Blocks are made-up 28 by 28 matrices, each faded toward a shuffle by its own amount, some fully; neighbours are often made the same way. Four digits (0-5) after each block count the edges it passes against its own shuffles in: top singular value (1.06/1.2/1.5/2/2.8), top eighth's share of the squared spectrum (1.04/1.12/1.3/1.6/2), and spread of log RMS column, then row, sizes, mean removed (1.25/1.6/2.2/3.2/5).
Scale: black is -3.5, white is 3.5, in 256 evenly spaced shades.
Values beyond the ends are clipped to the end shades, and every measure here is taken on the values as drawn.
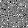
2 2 1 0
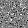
1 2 0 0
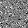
1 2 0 0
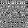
3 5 0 2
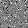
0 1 0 0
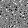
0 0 0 0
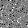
2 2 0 0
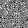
1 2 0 0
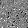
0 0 0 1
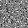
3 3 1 1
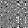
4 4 2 1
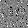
1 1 0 0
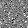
0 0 0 0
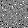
1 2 0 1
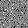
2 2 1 0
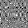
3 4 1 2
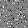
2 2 0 0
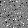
1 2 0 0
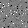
0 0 0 0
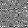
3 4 1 2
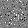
0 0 0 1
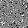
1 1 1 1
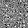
2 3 1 0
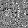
2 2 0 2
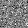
0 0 0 0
